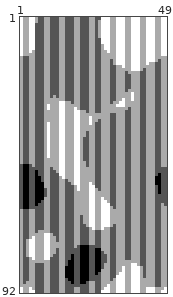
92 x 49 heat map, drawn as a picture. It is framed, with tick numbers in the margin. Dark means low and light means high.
Upright stripes repeat 10 times across the table. The top right is the ninth with the highest average. The ninth with the lowest average is the bottom middle.
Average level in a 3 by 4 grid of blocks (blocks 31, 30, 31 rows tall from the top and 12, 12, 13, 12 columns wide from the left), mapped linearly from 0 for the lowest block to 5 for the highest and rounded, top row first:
2145 / 0522 / 2033
